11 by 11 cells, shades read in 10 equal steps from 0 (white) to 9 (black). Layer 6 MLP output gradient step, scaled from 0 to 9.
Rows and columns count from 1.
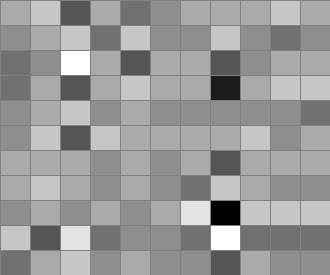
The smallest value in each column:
2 2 0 2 2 3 1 0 2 2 2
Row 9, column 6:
3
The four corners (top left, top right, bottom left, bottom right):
3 3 5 4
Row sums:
37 39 40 40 41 35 38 37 37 42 42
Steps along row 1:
down up down up down down same same down up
